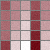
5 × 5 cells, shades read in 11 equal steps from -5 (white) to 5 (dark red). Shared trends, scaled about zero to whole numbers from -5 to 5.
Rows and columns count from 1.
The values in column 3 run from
-5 to -1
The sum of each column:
8 -6 -14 17 -6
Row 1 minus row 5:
-1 3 4 -3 3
